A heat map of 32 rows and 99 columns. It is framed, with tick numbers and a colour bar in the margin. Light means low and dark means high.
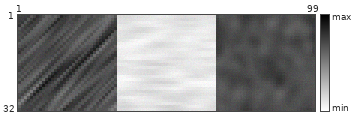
It is made of 1 by 3 panels. Panel 1,1: high, slanting up to the right. Panel 1,2: very low, streaked across, faint in contrast. Panel 1,3: high, blotchy, faint in contrast.
